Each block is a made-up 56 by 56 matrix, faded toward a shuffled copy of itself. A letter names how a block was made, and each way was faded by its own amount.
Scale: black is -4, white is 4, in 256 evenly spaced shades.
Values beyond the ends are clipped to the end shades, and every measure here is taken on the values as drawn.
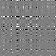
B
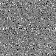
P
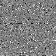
P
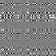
B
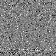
P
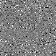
P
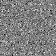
P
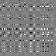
B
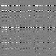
B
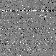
P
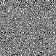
P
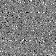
P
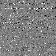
P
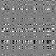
B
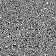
P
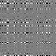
B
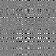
B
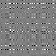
B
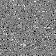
P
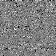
P
